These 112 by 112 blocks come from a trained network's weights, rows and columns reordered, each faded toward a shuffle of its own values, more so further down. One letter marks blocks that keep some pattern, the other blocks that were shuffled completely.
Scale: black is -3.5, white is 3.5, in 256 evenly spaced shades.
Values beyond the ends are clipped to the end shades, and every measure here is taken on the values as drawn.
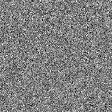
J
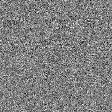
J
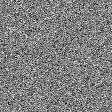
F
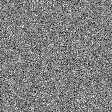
F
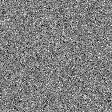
F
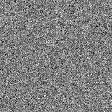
J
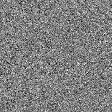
J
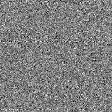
J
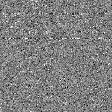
J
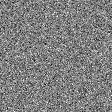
F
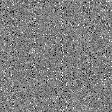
J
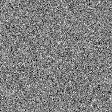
J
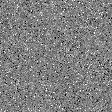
F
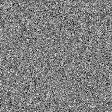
J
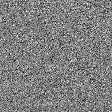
J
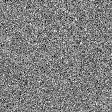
F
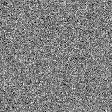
J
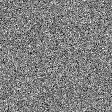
F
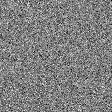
F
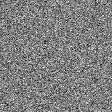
J
